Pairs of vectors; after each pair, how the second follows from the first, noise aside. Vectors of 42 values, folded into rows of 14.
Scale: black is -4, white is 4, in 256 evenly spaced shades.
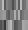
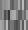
wrapped around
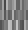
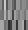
negated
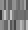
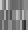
wrapped around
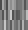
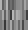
negated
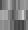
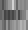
wrapped around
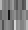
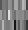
negated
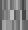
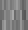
shrunk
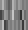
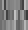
reversed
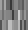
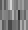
negated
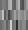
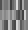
reversed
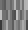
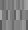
shrunk
